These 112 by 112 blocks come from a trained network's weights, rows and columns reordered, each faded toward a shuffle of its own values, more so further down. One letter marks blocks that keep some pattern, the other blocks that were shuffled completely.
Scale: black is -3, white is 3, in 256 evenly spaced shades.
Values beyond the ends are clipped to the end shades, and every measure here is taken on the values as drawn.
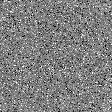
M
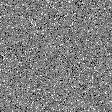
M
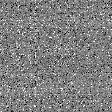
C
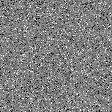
M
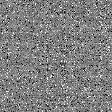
C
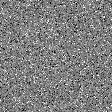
M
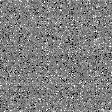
C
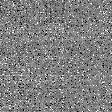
C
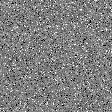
M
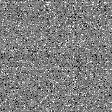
C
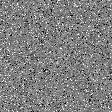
M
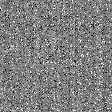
C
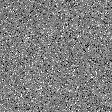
M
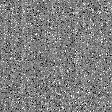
C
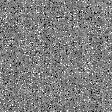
C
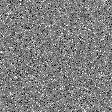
M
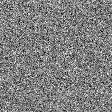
C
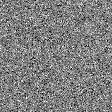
C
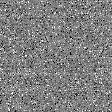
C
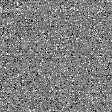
C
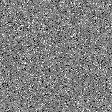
M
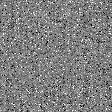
C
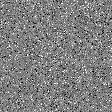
M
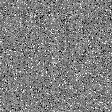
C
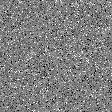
M
